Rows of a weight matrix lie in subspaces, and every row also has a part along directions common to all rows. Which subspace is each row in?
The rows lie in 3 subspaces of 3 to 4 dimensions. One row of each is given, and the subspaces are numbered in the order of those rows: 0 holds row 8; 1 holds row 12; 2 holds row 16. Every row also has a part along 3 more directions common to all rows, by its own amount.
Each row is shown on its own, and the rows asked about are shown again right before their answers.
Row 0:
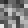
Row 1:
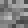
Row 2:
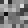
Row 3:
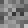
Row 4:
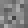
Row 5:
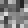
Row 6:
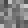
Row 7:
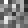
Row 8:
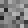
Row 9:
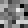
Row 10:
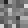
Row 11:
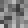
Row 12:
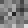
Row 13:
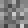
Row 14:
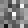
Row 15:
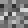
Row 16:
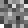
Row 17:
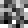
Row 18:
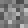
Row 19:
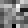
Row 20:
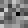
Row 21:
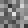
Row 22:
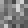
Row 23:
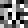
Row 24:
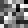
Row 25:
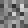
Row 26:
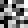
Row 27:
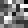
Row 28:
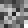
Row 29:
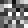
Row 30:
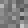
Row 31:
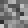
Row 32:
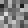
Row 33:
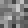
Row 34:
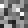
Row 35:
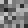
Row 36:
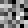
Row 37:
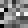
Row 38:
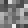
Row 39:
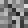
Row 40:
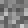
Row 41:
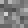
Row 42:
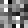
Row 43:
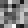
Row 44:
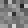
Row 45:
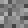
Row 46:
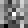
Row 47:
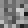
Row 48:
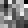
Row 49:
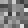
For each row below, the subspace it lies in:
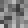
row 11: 0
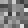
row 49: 0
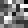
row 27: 2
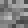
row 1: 2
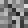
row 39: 0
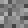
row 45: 1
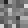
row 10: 0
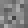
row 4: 0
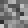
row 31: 1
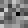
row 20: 0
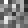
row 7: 2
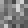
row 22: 2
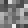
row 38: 2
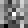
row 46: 1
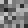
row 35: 0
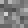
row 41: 0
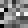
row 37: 0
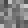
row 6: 2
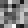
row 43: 2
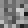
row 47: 2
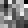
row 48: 2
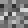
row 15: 1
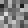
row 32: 1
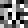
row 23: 0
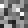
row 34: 1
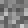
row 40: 2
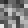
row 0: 0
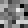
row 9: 2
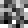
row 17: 2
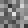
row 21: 1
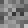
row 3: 1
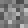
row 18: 0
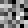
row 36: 0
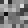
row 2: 0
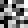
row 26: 2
